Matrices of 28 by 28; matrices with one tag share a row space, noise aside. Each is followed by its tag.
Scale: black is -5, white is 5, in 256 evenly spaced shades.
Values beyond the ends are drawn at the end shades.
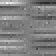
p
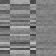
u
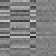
u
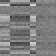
u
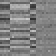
u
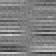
p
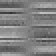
p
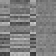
u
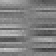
p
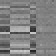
u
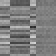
u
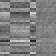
u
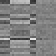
u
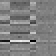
u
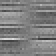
p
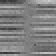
p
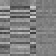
u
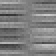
p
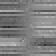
p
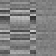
u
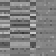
u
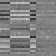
u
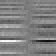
p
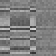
u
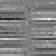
p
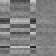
u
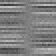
p
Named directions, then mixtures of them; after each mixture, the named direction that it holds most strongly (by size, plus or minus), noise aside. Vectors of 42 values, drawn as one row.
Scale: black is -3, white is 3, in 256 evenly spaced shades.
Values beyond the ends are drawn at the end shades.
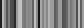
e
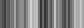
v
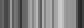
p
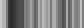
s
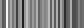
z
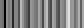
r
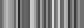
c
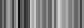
c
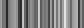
z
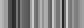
s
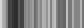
s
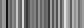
z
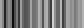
r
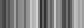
v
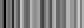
r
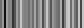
r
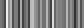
c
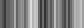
v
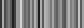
e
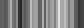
p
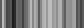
p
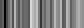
v
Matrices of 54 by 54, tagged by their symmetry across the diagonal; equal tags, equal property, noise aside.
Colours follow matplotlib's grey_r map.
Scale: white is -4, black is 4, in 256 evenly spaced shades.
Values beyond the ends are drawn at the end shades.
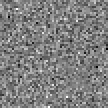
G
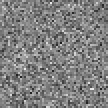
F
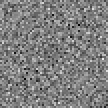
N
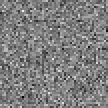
F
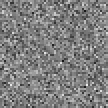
G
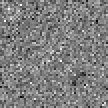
N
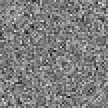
N
